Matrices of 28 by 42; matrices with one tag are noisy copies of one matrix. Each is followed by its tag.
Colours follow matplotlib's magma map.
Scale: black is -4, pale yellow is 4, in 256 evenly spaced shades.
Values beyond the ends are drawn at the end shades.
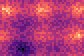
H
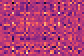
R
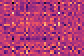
R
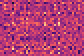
R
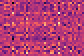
R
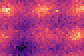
H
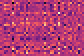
R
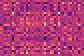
R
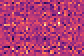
R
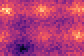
H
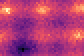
H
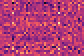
R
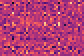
R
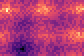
H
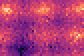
H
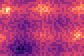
H
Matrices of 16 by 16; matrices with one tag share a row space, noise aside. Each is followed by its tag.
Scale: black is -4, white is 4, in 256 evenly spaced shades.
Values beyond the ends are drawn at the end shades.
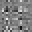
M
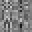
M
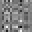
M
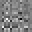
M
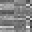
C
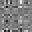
M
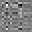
M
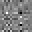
M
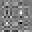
M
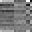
C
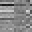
C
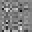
M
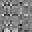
M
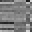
C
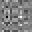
M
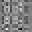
M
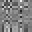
M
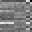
C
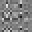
M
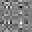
M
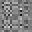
M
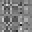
M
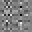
M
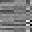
C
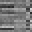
C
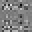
M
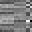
C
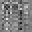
M
